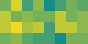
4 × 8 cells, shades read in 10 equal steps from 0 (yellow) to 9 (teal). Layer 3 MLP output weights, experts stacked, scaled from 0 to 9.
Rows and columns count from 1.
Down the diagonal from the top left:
5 5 3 7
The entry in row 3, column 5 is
7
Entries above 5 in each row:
4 0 1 4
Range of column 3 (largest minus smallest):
4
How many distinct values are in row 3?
5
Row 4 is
5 4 6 7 7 9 5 5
